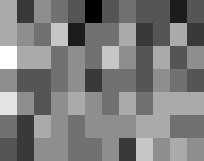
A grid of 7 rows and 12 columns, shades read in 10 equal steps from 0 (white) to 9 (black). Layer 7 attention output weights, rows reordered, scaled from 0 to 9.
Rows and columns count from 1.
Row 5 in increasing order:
1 3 3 3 3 3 4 4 4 5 5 6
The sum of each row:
71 58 45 63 44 52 55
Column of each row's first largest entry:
6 5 9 6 3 2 2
